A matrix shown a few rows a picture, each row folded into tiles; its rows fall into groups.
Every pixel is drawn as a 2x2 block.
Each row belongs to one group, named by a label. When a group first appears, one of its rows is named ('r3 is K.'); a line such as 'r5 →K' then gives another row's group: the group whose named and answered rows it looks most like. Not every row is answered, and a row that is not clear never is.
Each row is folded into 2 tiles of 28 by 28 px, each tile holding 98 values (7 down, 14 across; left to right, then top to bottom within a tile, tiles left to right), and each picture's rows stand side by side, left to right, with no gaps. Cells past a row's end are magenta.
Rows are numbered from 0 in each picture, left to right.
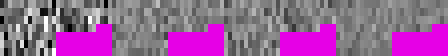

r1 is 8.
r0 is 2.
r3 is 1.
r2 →2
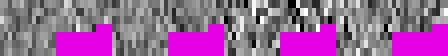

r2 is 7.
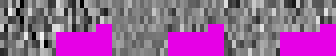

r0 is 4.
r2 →7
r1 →8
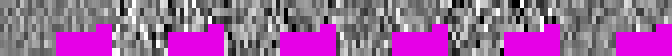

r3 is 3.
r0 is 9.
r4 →7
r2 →2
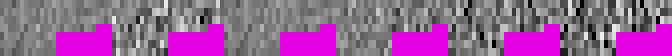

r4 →4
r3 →8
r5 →4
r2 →1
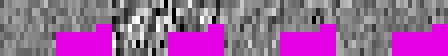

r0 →8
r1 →2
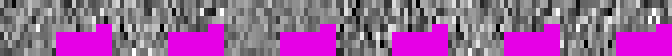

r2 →8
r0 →7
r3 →4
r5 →2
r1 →8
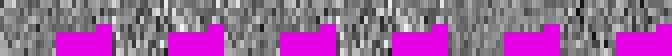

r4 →1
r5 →4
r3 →3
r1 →3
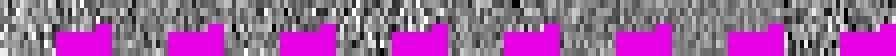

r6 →9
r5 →3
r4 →7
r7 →2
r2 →8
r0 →9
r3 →9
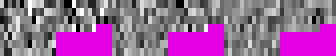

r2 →3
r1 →7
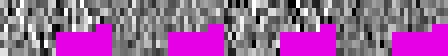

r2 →7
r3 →4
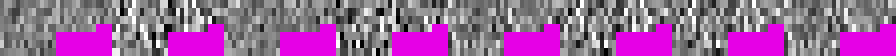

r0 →2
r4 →3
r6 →9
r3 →2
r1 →9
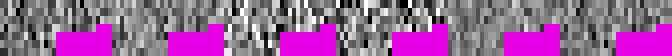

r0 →4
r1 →8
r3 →7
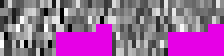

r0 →2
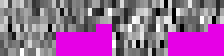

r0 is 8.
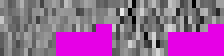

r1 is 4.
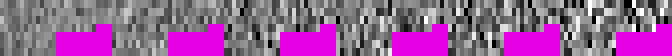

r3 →2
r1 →3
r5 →7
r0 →1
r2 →4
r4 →4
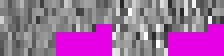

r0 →1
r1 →9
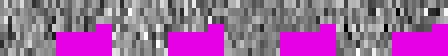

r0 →8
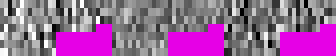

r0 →9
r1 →3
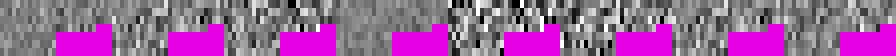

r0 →8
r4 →7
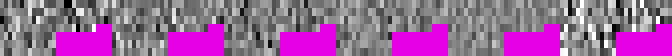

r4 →9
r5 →9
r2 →4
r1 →3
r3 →8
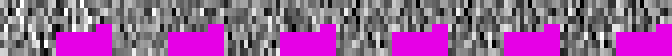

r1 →8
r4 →4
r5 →4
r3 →4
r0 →9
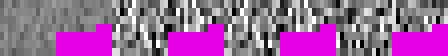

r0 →1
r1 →9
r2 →9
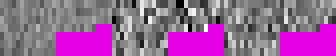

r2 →3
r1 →7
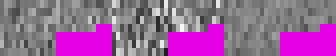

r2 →1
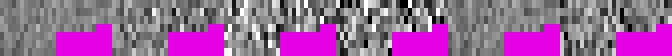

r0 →1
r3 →7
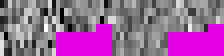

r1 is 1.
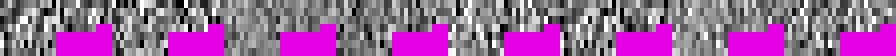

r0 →2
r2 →8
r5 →2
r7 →9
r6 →9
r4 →9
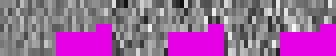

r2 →3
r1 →7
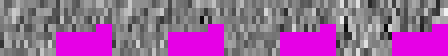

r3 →8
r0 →3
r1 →3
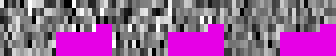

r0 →7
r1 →2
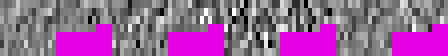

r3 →1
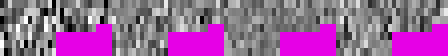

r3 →8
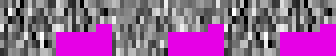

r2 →4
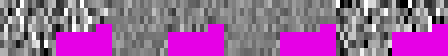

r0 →9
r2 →8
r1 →8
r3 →7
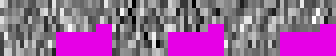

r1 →4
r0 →3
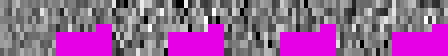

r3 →2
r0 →8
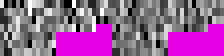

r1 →4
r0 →7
